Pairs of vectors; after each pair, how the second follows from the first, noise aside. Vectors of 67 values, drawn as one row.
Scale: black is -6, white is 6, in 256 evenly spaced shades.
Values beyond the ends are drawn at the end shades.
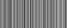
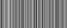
reversed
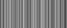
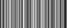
scaled up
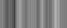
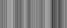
reversed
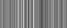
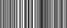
scaled up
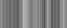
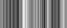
scaled up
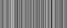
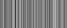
reversed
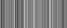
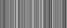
reversed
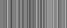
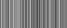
reversed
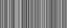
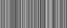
reversed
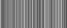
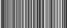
scaled up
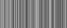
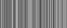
reversed
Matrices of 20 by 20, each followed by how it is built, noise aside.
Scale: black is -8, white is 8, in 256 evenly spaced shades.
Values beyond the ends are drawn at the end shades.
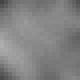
smooth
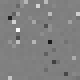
sparse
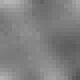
smooth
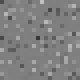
sparse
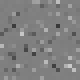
sparse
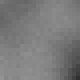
smooth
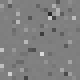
sparse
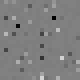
sparse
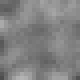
smooth
